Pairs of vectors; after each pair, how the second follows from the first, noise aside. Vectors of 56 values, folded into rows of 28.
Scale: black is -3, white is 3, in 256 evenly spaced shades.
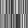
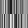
reversed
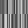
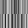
sign-scrambled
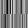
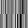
reversed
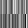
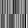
sign-scrambled
